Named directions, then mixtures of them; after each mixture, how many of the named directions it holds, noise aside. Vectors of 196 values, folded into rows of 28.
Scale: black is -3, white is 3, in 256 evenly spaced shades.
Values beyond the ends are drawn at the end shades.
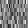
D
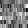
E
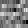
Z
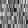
two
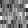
one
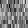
three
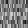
two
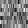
three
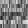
three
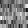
one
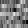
one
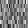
one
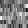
one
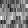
two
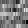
one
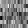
two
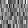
one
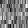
three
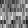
two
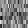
two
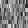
two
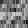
two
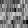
two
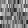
three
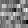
one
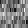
three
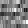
one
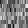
three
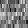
three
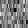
two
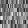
two
